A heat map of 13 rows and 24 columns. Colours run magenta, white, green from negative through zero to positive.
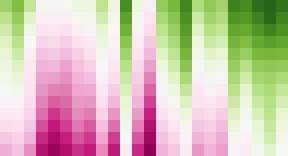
The ninth with the highest average is the top right. The field climbs toward the top right. Streaks run downward.
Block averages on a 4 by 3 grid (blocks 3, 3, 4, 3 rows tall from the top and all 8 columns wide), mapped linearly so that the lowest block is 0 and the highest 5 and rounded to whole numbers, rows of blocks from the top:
3 4 5 | 2 3 4 | 1 2 3 | 0 1 2
